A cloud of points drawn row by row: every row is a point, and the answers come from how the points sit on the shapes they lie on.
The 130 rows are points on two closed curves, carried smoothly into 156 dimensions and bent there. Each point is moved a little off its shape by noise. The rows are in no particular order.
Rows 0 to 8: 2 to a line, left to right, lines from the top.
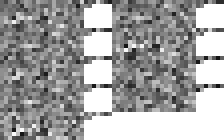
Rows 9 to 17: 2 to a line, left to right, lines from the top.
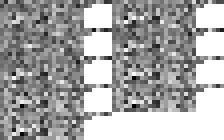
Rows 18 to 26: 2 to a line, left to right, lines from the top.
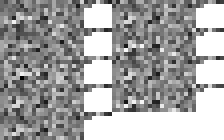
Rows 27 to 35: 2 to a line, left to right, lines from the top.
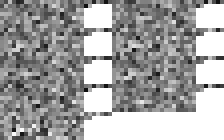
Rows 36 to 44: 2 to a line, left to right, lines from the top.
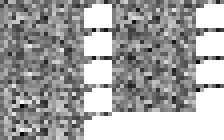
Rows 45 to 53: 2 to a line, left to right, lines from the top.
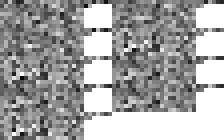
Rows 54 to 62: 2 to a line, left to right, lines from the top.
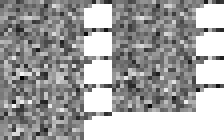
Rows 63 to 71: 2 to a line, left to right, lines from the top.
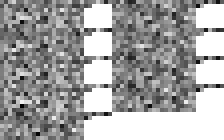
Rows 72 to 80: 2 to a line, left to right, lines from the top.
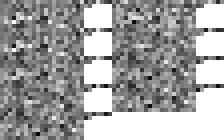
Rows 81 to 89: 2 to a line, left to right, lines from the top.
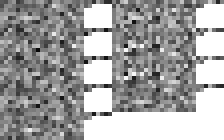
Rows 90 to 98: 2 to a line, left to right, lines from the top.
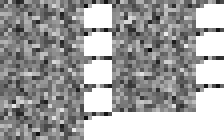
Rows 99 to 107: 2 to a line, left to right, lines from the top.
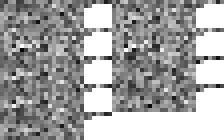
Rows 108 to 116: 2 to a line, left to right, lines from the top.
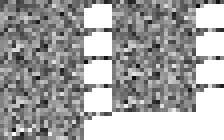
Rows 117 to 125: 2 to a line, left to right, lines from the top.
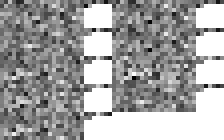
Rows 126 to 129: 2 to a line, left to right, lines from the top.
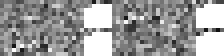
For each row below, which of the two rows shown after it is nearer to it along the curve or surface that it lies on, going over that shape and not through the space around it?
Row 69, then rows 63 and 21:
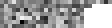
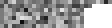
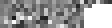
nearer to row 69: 63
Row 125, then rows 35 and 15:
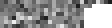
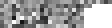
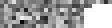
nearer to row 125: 35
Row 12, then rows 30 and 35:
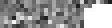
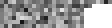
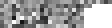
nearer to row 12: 35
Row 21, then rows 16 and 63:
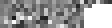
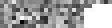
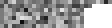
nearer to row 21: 16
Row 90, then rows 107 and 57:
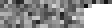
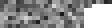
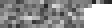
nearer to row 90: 107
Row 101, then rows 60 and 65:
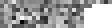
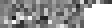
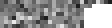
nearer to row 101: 60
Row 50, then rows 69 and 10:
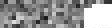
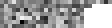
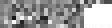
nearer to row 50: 10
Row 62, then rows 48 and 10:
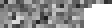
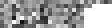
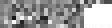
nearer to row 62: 10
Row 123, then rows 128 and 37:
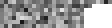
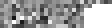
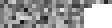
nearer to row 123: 37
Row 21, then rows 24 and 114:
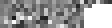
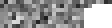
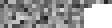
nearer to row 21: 24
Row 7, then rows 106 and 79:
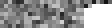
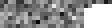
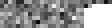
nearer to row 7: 79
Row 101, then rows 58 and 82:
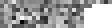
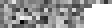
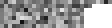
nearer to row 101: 58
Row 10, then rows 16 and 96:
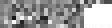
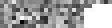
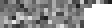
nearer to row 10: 96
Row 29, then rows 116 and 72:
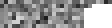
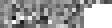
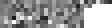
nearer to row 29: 72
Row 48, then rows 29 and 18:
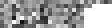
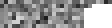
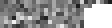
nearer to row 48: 18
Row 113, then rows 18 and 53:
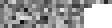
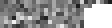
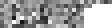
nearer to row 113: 53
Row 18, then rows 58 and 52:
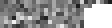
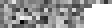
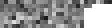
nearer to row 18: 52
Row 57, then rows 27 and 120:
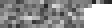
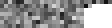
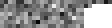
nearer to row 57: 120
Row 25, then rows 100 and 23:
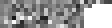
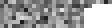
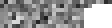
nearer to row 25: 23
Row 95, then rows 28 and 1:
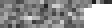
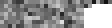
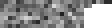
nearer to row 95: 1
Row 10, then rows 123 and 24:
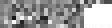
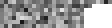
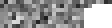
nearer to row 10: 24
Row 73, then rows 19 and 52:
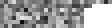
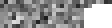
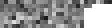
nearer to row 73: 19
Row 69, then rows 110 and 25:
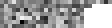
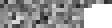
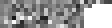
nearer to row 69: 110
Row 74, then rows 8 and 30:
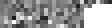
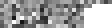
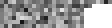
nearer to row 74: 8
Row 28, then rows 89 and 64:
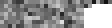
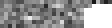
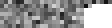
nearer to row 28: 64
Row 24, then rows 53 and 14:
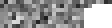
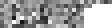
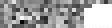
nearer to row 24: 14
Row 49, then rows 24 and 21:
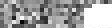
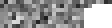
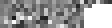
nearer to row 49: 21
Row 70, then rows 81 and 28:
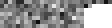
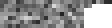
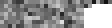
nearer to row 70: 28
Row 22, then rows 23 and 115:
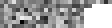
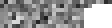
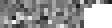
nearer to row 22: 23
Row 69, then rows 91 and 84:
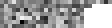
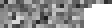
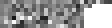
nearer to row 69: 91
